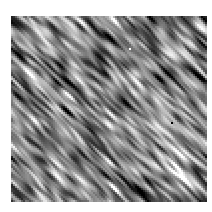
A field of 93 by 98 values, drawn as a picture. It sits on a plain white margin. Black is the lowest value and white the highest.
Mirror symmetry: none. Lone odd cells: 2, 1 higher and 1 lower than their neighbours. Histogram: bell-shaped. Average level on the scale: 50%. Odd rows or columns: none. Grain: diagonal, down to the right.
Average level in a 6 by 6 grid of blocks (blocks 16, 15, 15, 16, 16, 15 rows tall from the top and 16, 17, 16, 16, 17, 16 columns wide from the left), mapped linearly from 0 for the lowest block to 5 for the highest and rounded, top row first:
3 4 2 2 1 2 / 2 2 0 3 2 2 / 1 3 2 3 3 3 / 3 3 2 4 5 4 / 2 3 1 3 5 4 / 2 3 3 1 1 3
